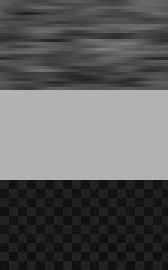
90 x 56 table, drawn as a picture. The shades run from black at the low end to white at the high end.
It is made of 3 by 1 panels. Panel 1,1: low, streaked across. Panel 2,1: high, flat. Panel 3,1: very low, checkered, faint in contrast.
